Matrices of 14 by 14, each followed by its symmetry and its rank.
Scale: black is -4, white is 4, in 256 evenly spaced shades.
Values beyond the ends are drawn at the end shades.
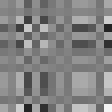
symmetric, rank one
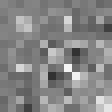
symmetric, rank three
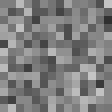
neither, full rank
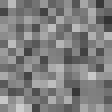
antisymmetric, full rank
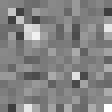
symmetric, rank three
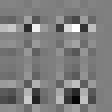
neither, rank one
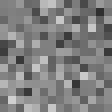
antisymmetric, full rank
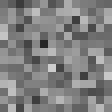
neither, full rank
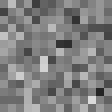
antisymmetric, full rank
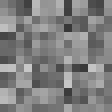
antisymmetric, rank two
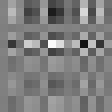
neither, rank one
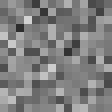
antisymmetric, full rank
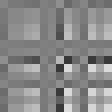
symmetric, rank one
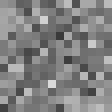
neither, full rank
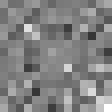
symmetric, rank three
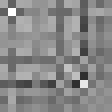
symmetric, rank three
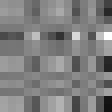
neither, rank one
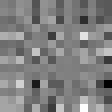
antisymmetric, rank two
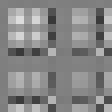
symmetric, rank one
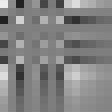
symmetric, rank one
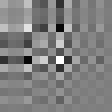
symmetric, rank one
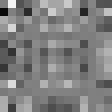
antisymmetric, rank two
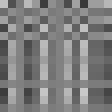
neither, rank one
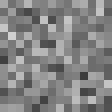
neither, full rank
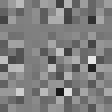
antisymmetric, rank two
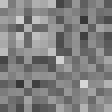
symmetric, rank three
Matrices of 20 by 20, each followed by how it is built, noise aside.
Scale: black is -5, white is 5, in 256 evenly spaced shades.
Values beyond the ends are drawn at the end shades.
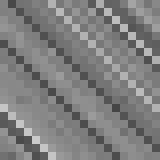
Toeplitz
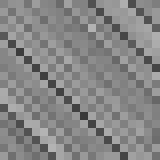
Toeplitz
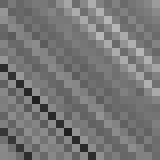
Toeplitz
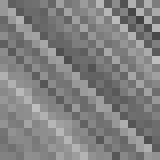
Toeplitz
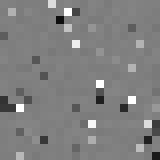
sparse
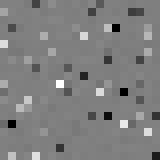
sparse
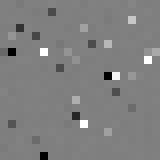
sparse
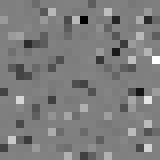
sparse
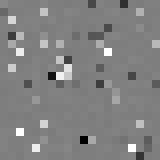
sparse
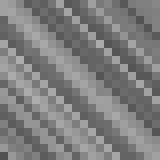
Toeplitz
